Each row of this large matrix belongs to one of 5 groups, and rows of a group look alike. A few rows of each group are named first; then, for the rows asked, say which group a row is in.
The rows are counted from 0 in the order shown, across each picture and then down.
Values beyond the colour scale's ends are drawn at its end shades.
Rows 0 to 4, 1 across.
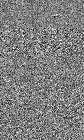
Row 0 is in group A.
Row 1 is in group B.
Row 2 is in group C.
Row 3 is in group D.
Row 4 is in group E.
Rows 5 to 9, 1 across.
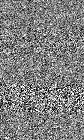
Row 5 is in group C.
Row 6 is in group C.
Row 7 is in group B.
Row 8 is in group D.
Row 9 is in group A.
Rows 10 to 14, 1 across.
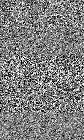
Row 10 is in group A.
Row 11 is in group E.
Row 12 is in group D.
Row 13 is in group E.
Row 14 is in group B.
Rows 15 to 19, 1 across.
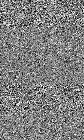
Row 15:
C
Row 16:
D
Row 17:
E
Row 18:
E
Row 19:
B
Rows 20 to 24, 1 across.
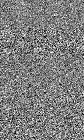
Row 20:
A
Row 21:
C
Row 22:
E
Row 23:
C
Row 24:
E
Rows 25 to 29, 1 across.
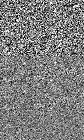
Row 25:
E
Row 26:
B
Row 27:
C
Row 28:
C
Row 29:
E
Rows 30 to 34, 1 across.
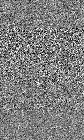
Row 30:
C
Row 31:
E
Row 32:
D
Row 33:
C
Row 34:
A
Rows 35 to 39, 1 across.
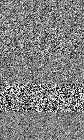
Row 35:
B
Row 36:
B
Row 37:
A
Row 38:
D
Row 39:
D
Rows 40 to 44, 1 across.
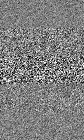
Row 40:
E
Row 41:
B
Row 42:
C
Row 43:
D
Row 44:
B
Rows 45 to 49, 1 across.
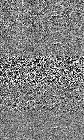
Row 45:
A
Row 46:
A
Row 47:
E
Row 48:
E
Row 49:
A
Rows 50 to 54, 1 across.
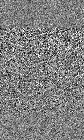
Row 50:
C
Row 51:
D
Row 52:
D
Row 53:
E
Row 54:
B
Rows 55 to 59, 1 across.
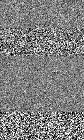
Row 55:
D
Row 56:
C
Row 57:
A
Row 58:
C
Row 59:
D
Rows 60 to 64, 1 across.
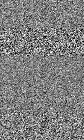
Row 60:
B
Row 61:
C
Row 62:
B
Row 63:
C
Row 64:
B
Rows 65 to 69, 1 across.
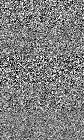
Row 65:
B
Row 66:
C
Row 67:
E
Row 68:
B
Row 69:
C
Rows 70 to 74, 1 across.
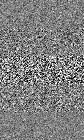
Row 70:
B
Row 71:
E
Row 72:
B
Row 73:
B
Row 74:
C
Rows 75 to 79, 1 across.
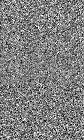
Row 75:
D
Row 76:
D
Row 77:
D
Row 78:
E
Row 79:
C
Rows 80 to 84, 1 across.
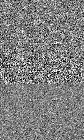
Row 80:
C
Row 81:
A
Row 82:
A
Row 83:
A
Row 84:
B
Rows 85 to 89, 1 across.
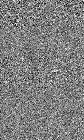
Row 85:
E
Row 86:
D
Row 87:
A
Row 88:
E
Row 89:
D
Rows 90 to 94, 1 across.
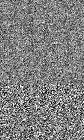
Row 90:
C
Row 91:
A
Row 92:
B
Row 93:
B
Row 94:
C
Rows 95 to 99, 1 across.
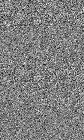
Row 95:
C
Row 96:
B
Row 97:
C
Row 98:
D
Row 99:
E
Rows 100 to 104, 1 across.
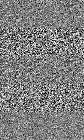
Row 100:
E
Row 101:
E
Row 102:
E
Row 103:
B
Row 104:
A
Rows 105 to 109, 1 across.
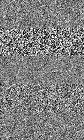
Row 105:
D
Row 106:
B
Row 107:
A
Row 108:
D
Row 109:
C
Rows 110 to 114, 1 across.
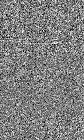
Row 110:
D
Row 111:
A
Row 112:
C
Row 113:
E
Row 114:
D
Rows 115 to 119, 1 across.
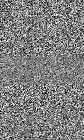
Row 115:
A
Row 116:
C
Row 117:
C
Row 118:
B
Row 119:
C
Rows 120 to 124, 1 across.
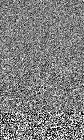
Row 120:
E
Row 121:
B
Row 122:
B
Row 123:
E
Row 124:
A
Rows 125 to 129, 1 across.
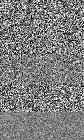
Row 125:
C
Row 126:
E
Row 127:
E
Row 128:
A
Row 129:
C
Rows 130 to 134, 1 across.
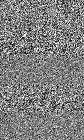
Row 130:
D
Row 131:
C
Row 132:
E
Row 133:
B
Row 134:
A
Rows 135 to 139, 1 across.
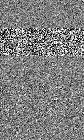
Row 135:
E
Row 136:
A
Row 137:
B
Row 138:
A
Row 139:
E
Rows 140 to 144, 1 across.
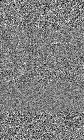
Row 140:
D
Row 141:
A
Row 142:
C
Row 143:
E
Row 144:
E
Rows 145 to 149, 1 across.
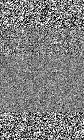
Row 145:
B
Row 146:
A
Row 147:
A
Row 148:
B
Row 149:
C
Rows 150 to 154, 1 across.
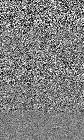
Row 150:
C
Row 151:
B
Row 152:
C
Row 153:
C
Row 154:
A
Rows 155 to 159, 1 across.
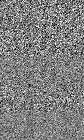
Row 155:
D
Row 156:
B
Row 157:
B
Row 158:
C
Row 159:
C
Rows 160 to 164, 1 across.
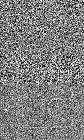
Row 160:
E
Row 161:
E
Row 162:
D
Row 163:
A
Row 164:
A
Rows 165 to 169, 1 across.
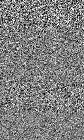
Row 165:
D
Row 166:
E
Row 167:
C
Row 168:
D
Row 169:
B
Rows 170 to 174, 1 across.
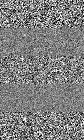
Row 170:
B
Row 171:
C
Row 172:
A
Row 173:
E
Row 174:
C
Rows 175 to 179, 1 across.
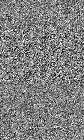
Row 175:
D
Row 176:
B
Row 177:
B
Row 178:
C
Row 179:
A
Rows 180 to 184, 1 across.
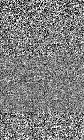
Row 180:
E
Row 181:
A
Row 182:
C
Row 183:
A
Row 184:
A
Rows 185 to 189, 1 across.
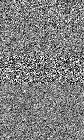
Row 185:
D
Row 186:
B
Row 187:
E
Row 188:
C
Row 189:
C
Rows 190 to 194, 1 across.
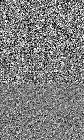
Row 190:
D
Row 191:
C
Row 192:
A
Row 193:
E
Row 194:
E
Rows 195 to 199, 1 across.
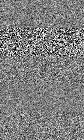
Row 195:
C
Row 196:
E
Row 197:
B
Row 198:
E
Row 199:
D
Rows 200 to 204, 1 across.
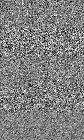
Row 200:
A
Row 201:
D
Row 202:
D
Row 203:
C
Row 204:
B
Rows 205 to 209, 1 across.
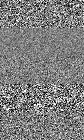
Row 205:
E
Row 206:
B
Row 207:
D
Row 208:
C
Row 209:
E
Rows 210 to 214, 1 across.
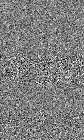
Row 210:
C
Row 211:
D
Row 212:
D
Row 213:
E
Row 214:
E
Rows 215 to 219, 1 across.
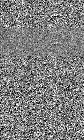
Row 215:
A
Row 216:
A
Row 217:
C
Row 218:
E
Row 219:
C
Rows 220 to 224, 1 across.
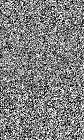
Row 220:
B
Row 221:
D
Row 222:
C
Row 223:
A
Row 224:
D
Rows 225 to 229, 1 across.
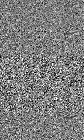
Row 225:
E
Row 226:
E
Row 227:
B
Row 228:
A
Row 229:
E
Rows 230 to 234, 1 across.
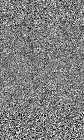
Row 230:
C
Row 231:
C
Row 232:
A
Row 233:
B
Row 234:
E
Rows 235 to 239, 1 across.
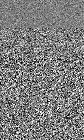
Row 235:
E
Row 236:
C
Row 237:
E
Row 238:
D
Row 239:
E
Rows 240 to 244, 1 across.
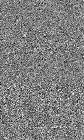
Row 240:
E
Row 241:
C
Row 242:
E
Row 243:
D
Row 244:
A
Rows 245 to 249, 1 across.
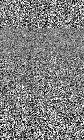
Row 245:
D
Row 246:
C
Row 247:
C
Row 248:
A
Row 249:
C
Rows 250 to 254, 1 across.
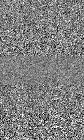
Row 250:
D
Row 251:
B
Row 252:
D
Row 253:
A
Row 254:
A
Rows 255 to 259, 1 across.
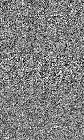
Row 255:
A
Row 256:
C
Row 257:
B
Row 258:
B
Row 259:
A
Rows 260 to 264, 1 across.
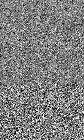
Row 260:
B
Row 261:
D
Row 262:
D
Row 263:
D
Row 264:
E
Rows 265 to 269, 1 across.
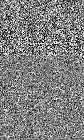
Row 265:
D
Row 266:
A
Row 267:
E
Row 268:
A
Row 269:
C
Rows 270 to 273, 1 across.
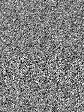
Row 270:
B
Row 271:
B
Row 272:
D
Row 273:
D
